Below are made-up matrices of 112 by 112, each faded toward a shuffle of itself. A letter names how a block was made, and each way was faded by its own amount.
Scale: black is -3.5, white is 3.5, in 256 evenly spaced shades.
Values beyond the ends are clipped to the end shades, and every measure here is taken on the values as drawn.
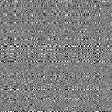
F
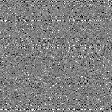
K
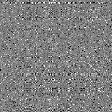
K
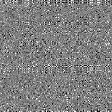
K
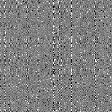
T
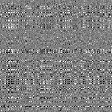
F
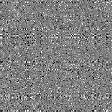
K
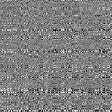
F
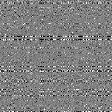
F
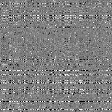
F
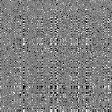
T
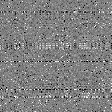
K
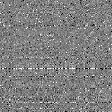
K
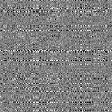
F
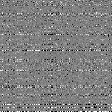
F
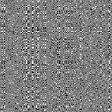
T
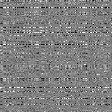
F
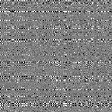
F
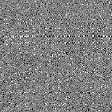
K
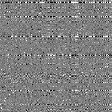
F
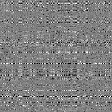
F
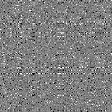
K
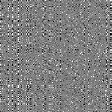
T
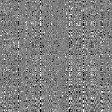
T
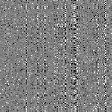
T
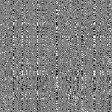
T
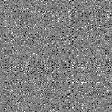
K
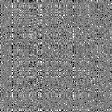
T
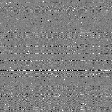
F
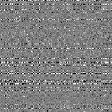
F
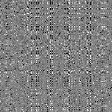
T
